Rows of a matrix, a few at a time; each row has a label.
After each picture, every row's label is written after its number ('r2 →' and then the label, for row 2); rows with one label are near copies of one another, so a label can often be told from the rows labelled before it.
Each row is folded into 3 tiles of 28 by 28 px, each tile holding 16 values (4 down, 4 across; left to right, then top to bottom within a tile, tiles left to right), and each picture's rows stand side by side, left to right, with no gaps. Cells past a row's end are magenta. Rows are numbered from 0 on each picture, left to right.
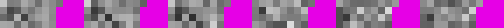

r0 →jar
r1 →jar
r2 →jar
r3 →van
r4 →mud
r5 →mud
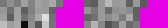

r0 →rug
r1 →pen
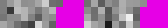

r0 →van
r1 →rug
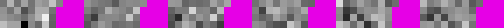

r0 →rug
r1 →mud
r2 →mud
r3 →van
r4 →jar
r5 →jar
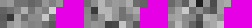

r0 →mud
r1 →van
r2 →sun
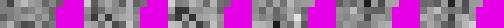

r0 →pen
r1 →jar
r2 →jar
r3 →rug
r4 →sun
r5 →sun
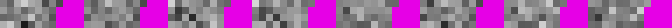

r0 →pen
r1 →pen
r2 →jar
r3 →jar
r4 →van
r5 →pen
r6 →van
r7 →mud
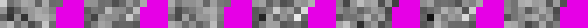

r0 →jar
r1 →mud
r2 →jar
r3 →mud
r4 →pen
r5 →mud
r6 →pen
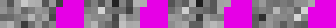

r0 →pen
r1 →sun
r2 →sun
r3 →mud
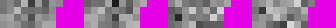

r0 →sun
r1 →sun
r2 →mud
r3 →van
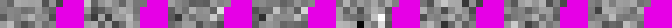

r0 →pen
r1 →jar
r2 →mud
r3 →mud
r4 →rug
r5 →pen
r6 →pen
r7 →van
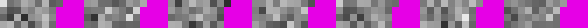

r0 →jar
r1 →mud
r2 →pen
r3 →van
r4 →jar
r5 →rug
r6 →mud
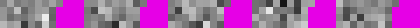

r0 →rug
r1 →van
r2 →van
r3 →sun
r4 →jar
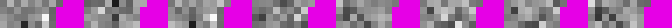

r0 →rug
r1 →sun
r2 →rug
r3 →mud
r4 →jar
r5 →van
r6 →van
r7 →jar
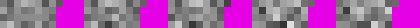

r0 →pen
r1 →pen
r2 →pen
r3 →van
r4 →van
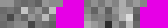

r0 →mud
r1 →rug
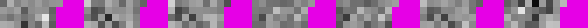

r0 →rug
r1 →jar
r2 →jar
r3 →mud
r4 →mud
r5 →jar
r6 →sun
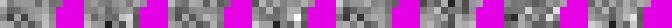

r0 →jar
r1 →rug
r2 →jar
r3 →rug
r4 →jar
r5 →sun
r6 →mud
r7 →rug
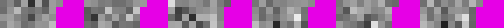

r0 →sun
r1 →mud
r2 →jar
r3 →rug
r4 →van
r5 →rug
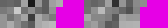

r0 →sun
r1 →sun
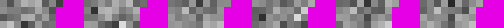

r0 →pen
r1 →van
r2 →sun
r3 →mud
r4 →sun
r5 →sun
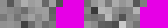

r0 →pen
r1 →van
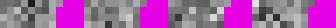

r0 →sun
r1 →rug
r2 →mud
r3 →jar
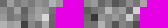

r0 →rug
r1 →mud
